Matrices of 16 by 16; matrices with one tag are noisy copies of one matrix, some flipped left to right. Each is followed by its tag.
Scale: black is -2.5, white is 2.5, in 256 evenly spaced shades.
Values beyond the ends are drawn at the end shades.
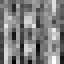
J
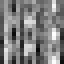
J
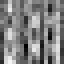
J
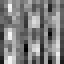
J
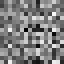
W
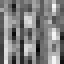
J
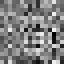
W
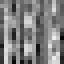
J
